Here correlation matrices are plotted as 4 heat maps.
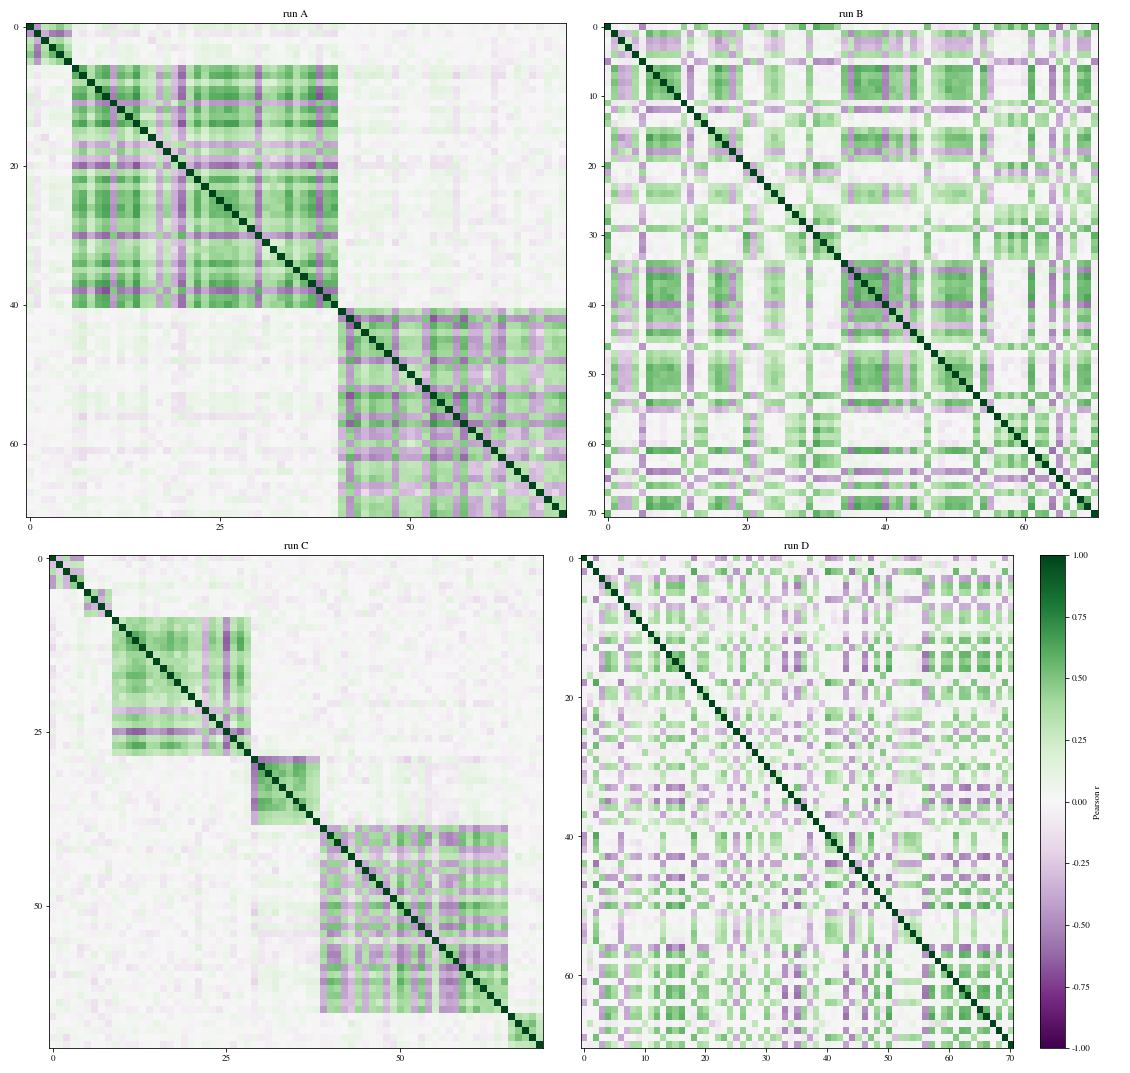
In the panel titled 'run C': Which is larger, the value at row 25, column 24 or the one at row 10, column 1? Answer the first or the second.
the second
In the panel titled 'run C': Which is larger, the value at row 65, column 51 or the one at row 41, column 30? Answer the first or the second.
the first
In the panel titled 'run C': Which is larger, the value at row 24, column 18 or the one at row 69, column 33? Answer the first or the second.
the first
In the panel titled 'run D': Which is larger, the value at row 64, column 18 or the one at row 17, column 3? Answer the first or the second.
the first
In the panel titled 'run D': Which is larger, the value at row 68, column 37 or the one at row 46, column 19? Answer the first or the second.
the first
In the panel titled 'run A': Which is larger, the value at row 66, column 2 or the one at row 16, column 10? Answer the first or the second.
the second
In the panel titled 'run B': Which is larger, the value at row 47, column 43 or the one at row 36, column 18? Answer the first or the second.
the first
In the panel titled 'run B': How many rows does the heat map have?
71
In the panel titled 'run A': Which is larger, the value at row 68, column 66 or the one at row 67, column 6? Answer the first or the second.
the second
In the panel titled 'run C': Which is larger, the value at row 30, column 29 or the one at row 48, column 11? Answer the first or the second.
the second
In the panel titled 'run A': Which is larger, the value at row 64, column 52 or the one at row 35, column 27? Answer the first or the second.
the second
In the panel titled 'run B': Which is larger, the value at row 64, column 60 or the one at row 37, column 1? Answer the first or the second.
the second
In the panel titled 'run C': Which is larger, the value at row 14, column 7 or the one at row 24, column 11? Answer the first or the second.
the second
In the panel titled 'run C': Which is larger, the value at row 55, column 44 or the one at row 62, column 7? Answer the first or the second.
the first
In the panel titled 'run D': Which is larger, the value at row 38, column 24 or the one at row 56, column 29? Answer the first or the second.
the first
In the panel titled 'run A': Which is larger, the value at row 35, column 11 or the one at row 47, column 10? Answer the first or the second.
the second
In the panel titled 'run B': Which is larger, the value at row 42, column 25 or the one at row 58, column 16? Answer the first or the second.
the first
